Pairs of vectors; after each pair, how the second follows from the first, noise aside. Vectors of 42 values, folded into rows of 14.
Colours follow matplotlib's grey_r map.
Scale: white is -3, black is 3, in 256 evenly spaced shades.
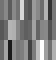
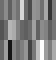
copied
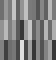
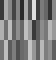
reversed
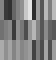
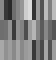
copied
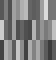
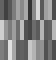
reversed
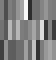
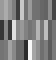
reversed
